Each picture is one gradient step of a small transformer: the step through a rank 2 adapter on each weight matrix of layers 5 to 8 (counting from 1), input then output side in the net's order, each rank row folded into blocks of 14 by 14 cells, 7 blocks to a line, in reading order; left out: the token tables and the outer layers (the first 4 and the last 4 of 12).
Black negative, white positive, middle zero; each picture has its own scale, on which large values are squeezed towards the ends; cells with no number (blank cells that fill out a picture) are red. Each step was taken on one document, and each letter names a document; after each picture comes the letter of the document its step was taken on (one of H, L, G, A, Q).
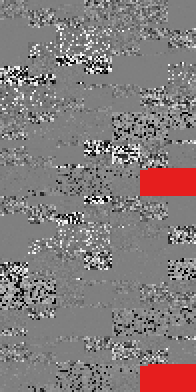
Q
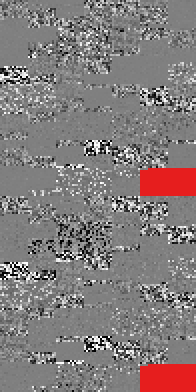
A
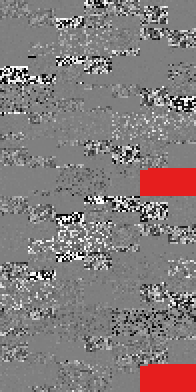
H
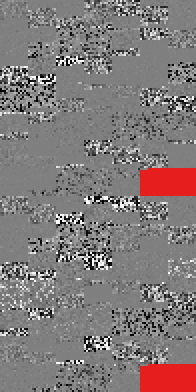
H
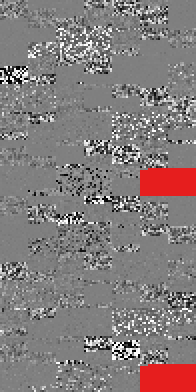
Q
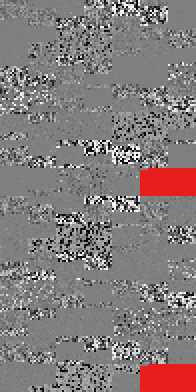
A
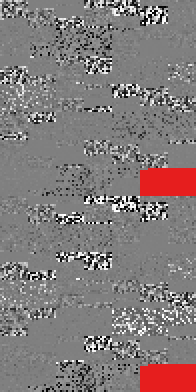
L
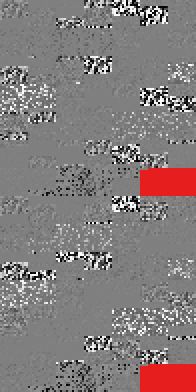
L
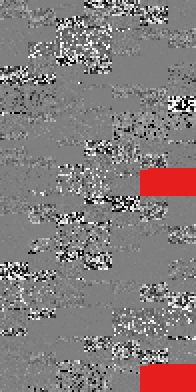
Q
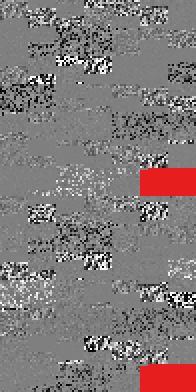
H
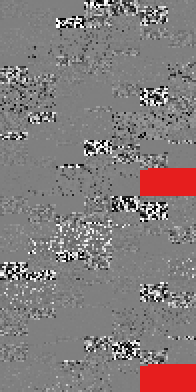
L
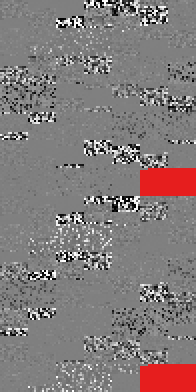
L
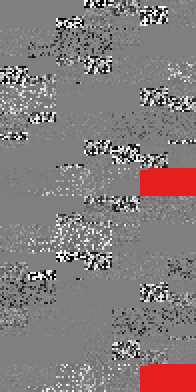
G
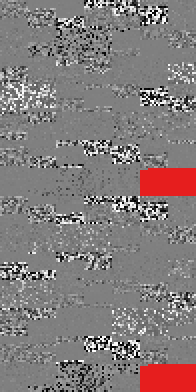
L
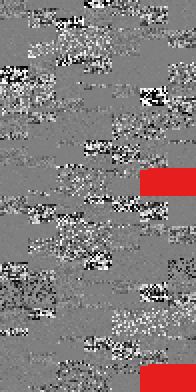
Q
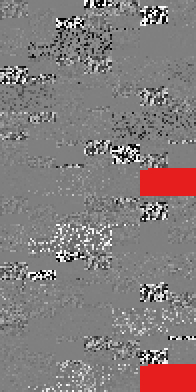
G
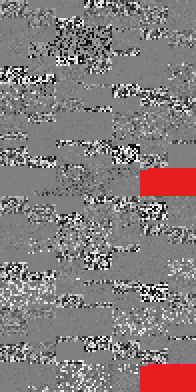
G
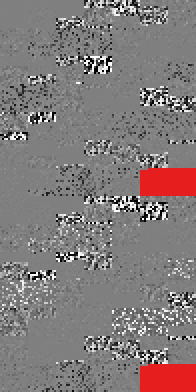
G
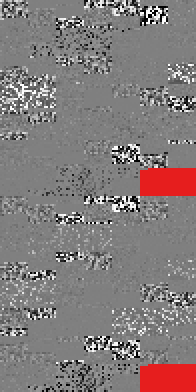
L
